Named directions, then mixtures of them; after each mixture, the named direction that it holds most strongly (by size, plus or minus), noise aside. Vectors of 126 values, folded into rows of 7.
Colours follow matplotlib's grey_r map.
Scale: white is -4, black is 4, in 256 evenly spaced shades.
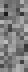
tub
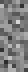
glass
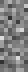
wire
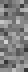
tub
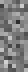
glass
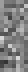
wire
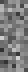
glass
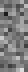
tub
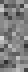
tub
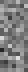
wire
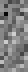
tub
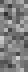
wire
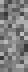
tub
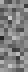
wire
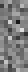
glass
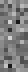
glass
